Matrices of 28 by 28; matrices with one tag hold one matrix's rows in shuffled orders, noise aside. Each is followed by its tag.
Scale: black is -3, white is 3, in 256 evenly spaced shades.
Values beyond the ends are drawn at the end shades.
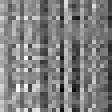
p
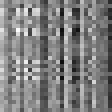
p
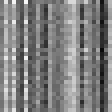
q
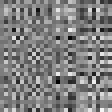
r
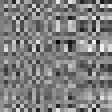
r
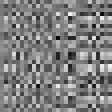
r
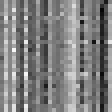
q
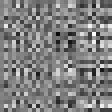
r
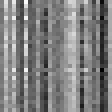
q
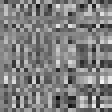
r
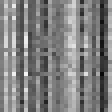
q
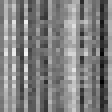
q
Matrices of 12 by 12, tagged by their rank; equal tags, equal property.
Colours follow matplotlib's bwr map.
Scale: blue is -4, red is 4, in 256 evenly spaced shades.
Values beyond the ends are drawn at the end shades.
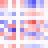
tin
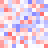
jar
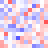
jar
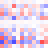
tin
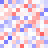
jar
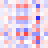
tin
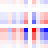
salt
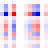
salt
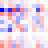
tin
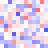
jar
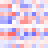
tin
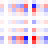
salt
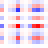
salt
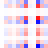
salt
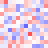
jar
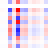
salt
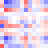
tin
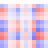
salt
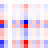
salt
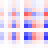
salt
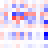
tin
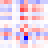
tin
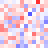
jar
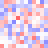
jar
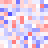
jar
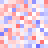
jar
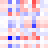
tin
